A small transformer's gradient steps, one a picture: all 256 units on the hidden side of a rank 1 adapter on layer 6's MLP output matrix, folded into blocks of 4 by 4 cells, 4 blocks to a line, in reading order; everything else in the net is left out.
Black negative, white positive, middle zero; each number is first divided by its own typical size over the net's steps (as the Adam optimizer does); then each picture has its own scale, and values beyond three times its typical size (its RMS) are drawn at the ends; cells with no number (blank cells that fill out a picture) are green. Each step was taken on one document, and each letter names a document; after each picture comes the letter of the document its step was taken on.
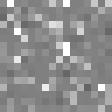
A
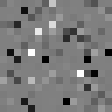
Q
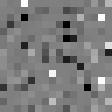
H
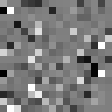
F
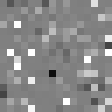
Q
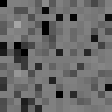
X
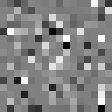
A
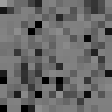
F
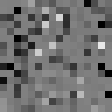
X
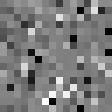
F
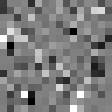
F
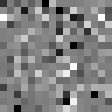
X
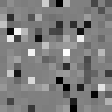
A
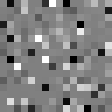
A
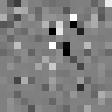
A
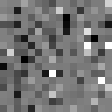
X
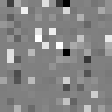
Q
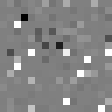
Q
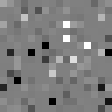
H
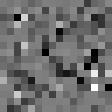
X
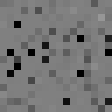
Q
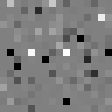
Q
